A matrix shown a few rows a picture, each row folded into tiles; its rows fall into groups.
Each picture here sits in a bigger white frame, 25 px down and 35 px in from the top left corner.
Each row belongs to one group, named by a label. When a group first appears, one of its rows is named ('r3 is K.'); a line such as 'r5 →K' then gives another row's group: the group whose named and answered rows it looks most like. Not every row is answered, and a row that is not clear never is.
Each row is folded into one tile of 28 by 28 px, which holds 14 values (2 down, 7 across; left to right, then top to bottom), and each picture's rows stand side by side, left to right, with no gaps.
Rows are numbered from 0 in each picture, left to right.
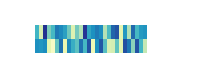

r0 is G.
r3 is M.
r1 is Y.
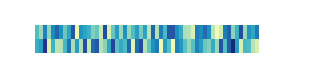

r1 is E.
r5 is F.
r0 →G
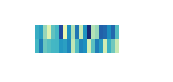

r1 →M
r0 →F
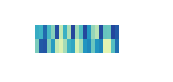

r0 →G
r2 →G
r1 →G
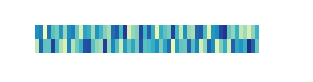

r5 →E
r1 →Y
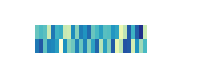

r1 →E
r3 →G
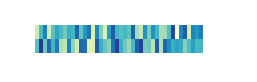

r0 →E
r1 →M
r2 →Y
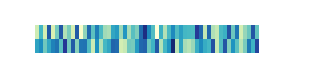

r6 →F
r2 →Y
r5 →Y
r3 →Y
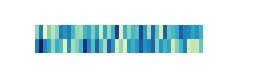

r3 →Y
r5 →G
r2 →M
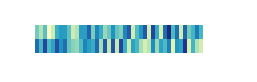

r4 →E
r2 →E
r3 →E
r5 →G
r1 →F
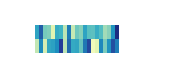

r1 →Y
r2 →Y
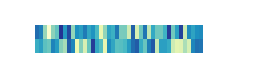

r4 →E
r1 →G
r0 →F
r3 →M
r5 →Y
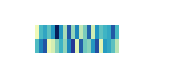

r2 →E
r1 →M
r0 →G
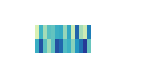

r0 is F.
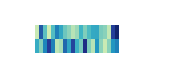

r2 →Y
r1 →F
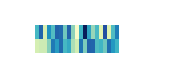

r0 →Y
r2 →M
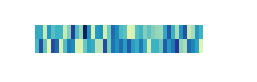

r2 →E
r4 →Y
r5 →E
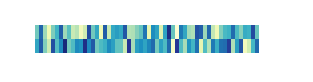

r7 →G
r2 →M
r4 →E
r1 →F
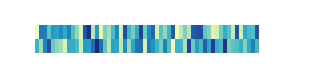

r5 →E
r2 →F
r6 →F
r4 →M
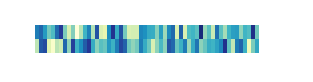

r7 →G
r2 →Y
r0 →G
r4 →Y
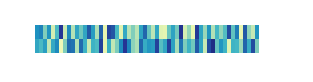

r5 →Y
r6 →M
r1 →M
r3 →F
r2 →G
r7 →M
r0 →M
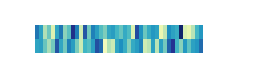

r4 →Y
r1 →G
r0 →F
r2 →G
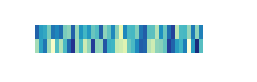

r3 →Y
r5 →F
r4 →Y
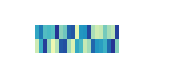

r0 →G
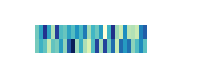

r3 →F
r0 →G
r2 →E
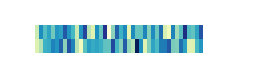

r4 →M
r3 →M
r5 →G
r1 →G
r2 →M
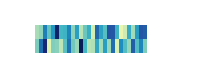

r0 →G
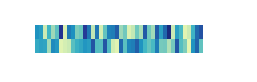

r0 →M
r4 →G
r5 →F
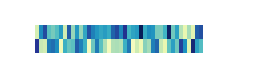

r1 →M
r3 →G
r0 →E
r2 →G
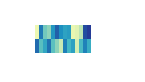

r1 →F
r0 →E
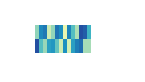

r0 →E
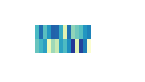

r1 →M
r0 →G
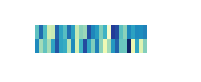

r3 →G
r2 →Y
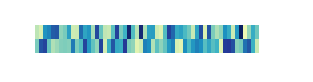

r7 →E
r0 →G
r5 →Y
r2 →F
